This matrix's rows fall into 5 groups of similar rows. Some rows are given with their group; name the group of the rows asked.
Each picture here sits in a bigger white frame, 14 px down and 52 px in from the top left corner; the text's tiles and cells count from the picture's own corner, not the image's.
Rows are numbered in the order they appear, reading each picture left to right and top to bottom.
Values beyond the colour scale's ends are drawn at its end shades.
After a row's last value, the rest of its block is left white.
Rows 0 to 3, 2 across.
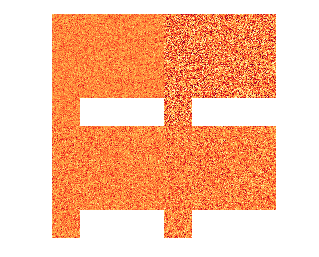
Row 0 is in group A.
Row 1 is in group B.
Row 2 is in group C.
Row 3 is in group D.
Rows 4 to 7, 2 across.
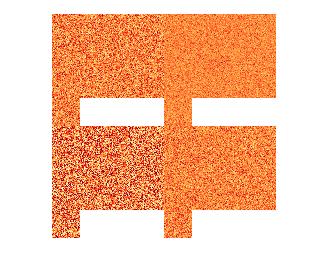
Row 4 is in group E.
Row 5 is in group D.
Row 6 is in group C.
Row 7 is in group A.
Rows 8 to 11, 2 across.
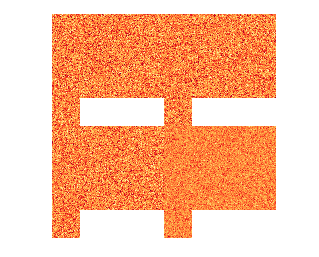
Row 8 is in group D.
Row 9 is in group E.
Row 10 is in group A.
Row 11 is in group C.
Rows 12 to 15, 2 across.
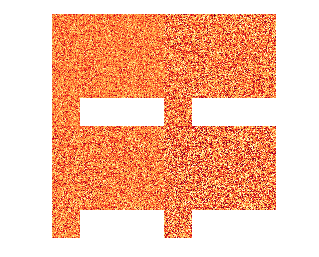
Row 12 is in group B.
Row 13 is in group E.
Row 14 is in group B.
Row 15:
B
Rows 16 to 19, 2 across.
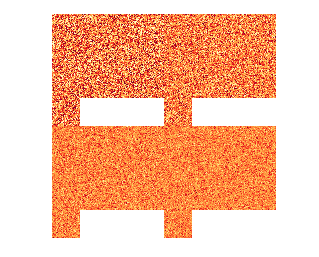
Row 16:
A
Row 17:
E
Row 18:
B
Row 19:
E
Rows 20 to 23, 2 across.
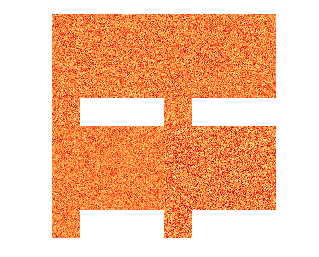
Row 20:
B
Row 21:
D
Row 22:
C
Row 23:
A
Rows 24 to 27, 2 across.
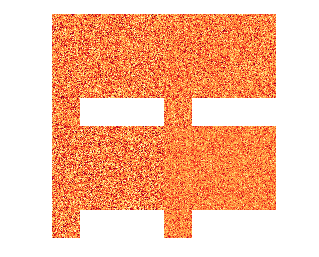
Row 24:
C
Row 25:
D
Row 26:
B
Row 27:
C
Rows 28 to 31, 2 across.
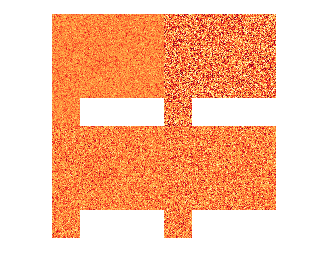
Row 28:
D
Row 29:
C
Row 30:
D
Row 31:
E
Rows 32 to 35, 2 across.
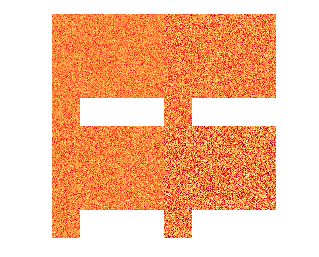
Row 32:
D
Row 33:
E
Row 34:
C
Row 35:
C
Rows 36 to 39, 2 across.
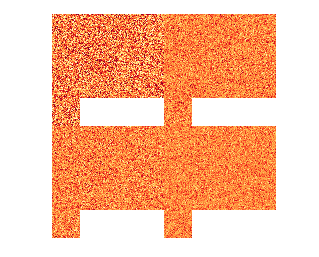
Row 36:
D
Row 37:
A
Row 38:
D
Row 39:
E
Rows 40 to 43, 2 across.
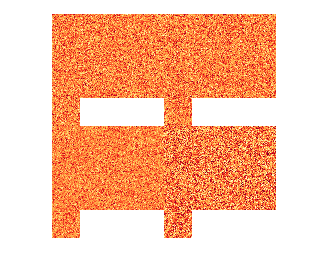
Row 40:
B
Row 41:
C
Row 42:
A
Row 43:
A
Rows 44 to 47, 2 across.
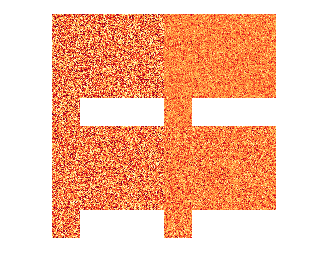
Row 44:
B
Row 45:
E
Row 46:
B
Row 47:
D
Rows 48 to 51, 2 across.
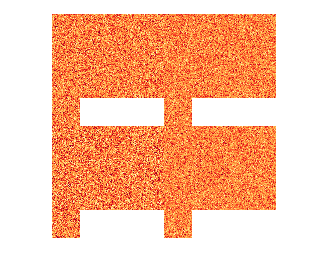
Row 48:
B
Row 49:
B
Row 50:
C
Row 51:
D
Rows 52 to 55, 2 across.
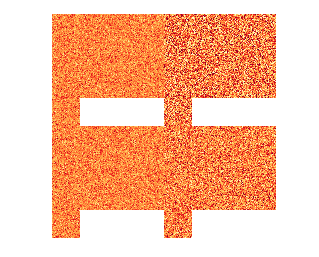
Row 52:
C
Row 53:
B
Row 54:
C
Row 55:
A
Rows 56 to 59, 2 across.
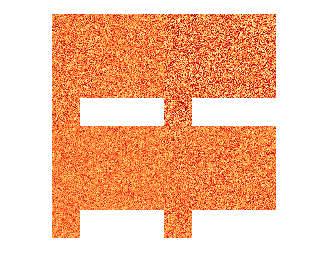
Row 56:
B
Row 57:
A
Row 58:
A
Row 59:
A
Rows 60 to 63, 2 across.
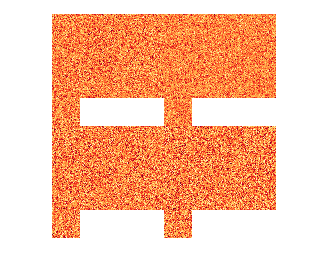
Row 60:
D
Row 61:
E
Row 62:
D
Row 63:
C
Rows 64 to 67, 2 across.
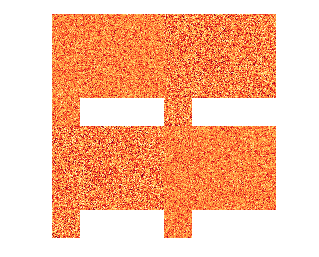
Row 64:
B
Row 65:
D
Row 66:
D
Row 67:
A
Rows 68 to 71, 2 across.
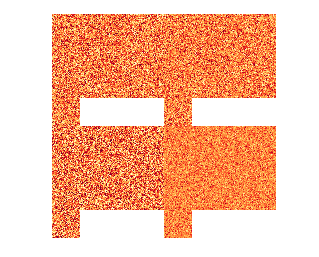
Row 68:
C
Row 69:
D
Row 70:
C
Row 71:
B
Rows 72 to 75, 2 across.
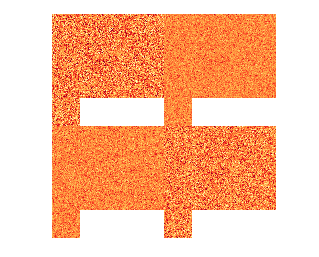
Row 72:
D
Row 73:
D
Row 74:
A
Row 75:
D
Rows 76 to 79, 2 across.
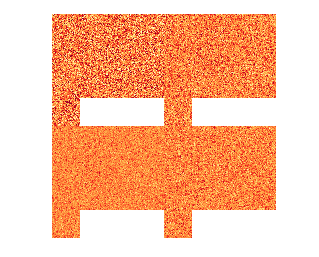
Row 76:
A
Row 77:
D
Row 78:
D
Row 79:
E
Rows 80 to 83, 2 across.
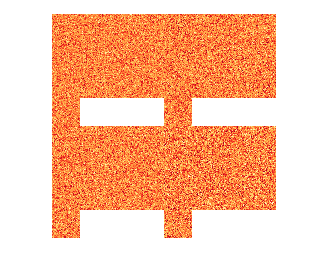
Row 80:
E
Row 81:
A
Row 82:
E
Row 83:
C
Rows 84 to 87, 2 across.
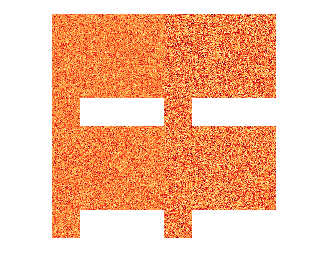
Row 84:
E
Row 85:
E
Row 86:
D
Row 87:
E
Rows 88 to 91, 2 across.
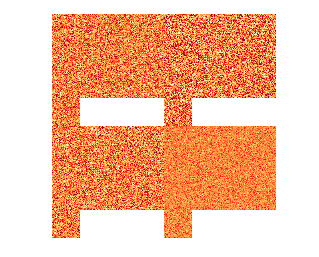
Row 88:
C
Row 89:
E
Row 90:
E
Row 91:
B
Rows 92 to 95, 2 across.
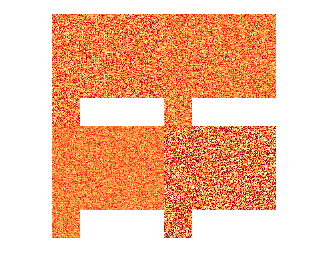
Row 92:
E
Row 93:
B
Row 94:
B
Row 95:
A
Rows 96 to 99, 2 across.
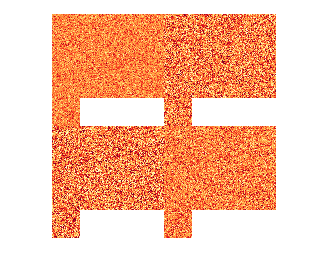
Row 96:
E
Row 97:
C
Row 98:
A
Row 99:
A
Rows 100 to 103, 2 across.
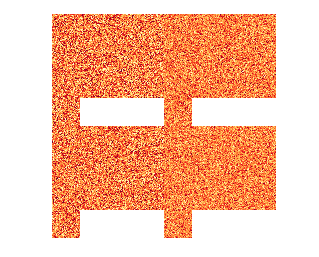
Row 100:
B
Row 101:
A
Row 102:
A
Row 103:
E
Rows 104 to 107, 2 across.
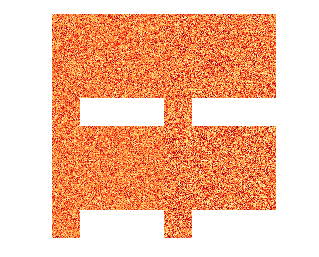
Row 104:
A
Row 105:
D
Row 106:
C
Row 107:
C
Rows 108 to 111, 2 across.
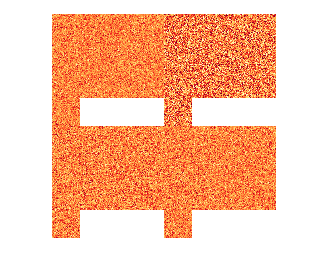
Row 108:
C
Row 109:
B
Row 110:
E
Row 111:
E
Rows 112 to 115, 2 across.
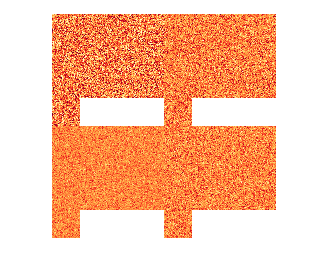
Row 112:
A
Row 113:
A
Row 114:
E
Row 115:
E
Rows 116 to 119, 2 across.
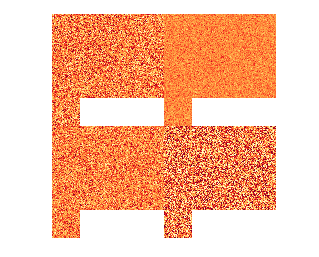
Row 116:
D
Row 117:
D
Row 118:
E
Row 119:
B
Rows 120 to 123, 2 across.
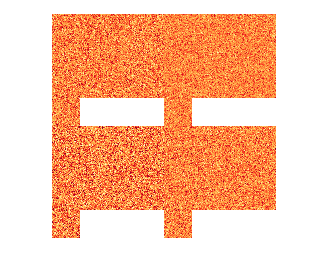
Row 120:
C
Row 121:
E
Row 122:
E
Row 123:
E
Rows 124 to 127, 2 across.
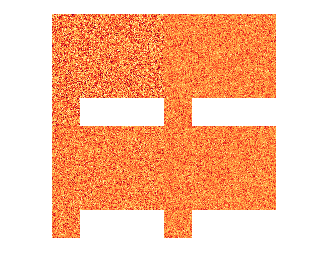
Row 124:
C
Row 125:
E
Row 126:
B
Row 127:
D
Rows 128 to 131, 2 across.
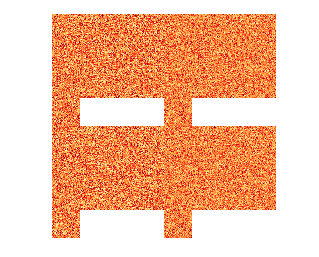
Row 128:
E
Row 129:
E
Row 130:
E
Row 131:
E
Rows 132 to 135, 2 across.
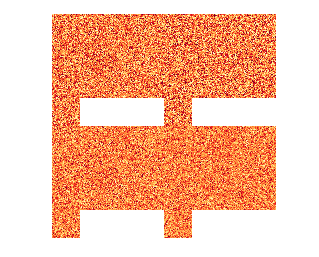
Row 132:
D
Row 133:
E
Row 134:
D
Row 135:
C
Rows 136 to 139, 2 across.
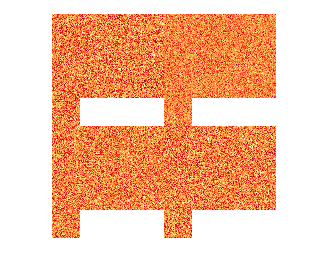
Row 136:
A
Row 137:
D
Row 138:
C
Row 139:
B
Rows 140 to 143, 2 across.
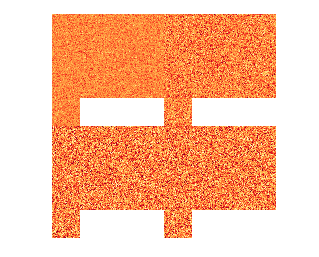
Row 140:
E
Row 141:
D
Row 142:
D
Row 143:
B
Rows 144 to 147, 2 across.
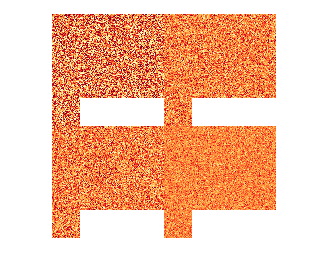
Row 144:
B
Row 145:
E
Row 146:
D
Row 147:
E
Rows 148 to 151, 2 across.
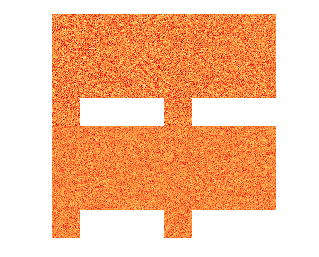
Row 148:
C
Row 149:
C
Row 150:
B
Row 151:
A
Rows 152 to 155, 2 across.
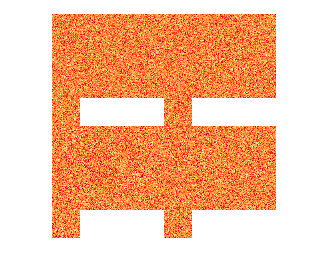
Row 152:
B
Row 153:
A
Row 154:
D
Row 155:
B
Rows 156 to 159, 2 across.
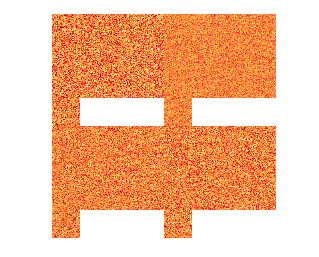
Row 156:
C
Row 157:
E
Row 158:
A
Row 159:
B
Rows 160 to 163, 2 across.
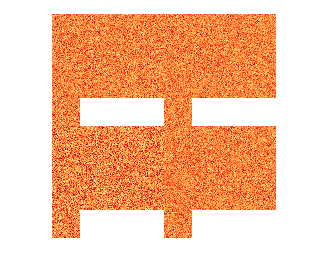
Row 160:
B
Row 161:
D
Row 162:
E
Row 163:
A
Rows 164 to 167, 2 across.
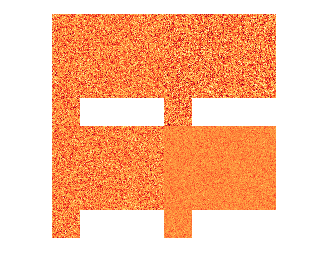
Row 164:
C
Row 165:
C
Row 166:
B
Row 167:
D
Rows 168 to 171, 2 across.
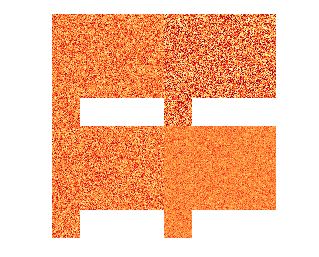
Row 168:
E
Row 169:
A
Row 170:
D
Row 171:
C
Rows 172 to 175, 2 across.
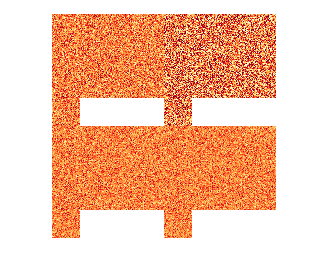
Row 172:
C
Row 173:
C
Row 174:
C
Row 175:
C
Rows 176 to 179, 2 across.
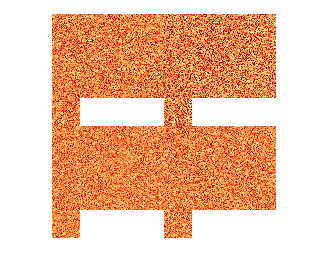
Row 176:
A
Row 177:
D
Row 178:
C
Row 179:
B
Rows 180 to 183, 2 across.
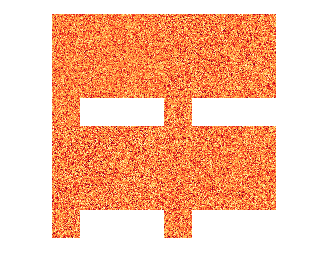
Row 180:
B
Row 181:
D
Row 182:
D
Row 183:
C
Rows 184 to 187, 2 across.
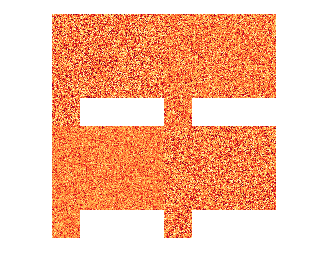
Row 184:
D
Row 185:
E
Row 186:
E
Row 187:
A
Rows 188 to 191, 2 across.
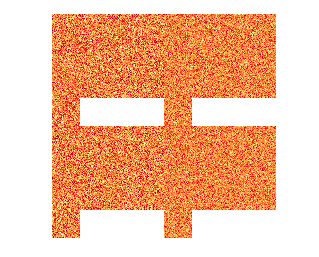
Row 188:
A
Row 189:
B
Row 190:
B
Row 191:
B
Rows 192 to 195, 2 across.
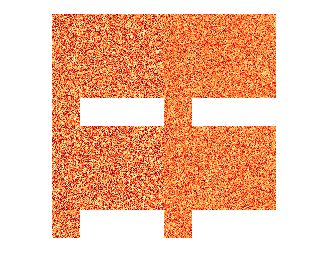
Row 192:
B
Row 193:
D
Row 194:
C
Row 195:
E
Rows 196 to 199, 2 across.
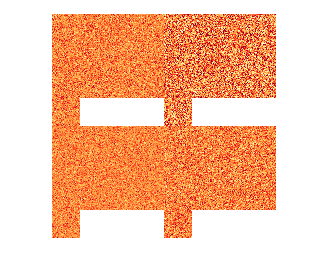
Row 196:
C
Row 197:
D
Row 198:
B
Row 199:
A
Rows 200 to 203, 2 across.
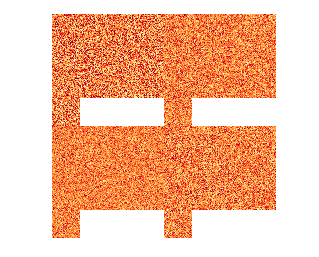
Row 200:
B
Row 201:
C
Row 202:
B
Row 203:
E
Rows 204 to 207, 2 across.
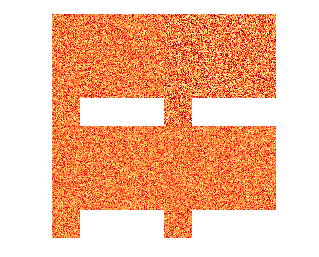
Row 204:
B
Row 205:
E
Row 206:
B
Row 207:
A
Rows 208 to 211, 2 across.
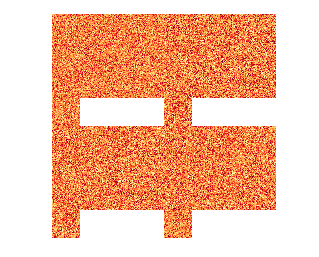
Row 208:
D
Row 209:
A
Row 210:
A
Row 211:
C
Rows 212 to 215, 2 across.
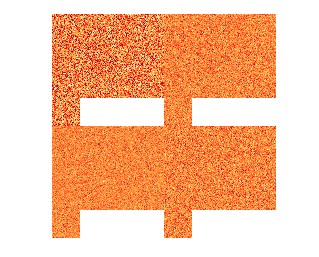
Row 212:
D
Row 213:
D
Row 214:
B
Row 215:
A
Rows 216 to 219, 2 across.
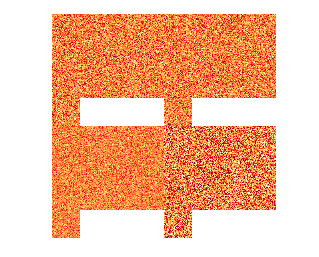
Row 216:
B
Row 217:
C
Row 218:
E
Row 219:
D
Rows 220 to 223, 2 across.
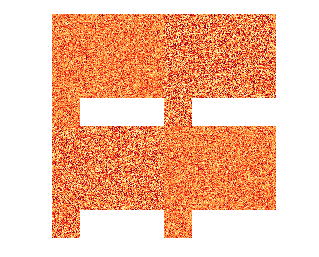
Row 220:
E
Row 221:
E
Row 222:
A
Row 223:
E
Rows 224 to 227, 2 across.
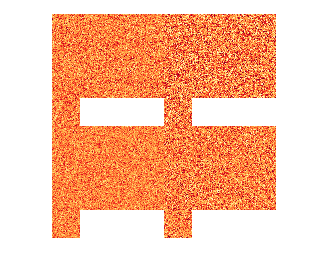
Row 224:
A
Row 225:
E
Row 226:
B
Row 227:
C
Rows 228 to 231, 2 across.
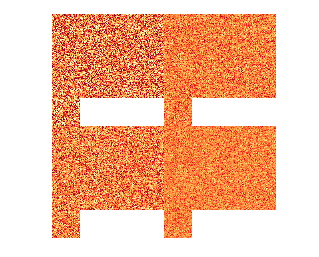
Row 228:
B
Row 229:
A
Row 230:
E
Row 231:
A
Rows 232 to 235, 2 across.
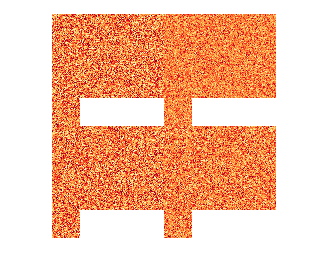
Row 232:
C
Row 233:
D
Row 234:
A
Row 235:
C
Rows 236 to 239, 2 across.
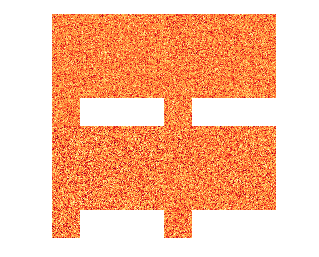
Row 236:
E
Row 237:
B
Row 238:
B
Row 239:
A
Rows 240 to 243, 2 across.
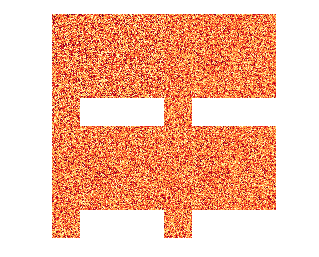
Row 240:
E
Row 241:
D
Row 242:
D
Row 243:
D
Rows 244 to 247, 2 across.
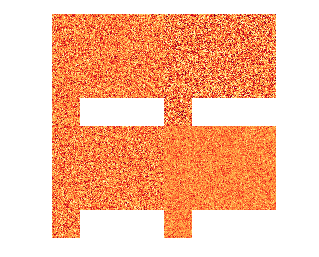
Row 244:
C
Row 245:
E
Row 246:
B
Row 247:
C
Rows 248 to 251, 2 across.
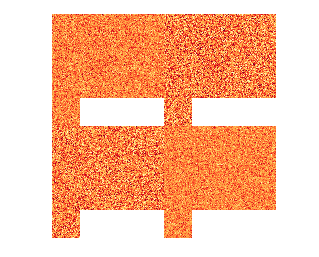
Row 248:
D
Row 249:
D
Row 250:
A
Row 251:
E
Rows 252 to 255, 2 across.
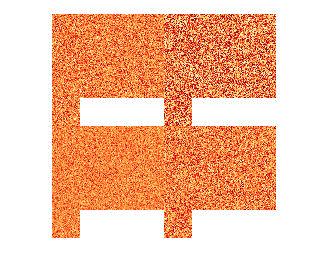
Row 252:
B
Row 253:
A
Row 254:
D
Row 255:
A
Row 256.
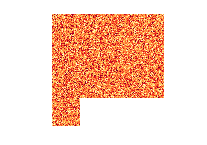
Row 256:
C
